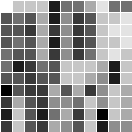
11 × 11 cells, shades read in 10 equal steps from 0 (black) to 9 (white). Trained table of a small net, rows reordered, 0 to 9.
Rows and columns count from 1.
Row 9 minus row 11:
0 -1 0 0 -1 0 1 0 4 2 1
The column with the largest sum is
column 11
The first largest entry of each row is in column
1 11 10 11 10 6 6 10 8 2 2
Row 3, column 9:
7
